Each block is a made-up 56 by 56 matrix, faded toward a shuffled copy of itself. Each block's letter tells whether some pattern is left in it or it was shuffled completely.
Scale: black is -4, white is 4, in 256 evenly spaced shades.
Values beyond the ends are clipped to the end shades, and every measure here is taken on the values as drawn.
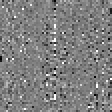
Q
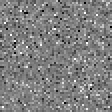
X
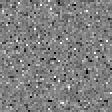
X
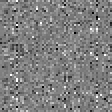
Q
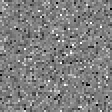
X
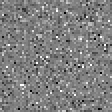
X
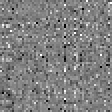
Q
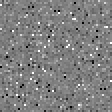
X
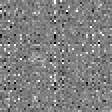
Q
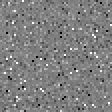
X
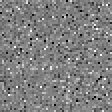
X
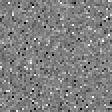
X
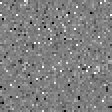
X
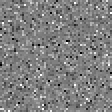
X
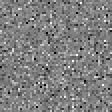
X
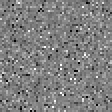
X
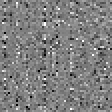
Q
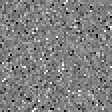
X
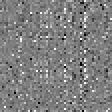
Q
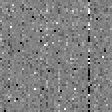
Q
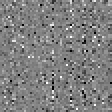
Q
